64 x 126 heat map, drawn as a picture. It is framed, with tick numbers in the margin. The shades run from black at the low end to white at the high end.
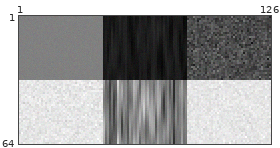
It is made of 2 by 3 panels. Panel 1,1: middling, flat. Panel 1,2: very low, streaked downward, faint in contrast. Panel 1,3: low, fine-grained. Panel 2,1: very high, fine-grained, faint in contrast. Panel 2,2: middling, streaked downward, strong in contrast. Panel 2,3: very high, fine-grained, faint in contrast.
